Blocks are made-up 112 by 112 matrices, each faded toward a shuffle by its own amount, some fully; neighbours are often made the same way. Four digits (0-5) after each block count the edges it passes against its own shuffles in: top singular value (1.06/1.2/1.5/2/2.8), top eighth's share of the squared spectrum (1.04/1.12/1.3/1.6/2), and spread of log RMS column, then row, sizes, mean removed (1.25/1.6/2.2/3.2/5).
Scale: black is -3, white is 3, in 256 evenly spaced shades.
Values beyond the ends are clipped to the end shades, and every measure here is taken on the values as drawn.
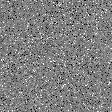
0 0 0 0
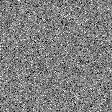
0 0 0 0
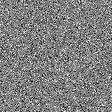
0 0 0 0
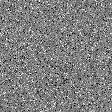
2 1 0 0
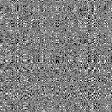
5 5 3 3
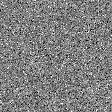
0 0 0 0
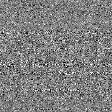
1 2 0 4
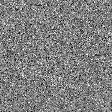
0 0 0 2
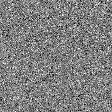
0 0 0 2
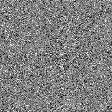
3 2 1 1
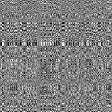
5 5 4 4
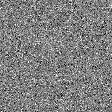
2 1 0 0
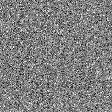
3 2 1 0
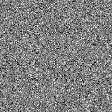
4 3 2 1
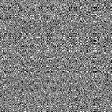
4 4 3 3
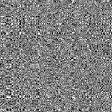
4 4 3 3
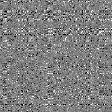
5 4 2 3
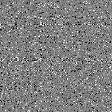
4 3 1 2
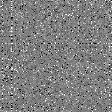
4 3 2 1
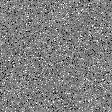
1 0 0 0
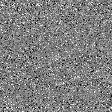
1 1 0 2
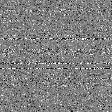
2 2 0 3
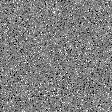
0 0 0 0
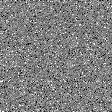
0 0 0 1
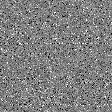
1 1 0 2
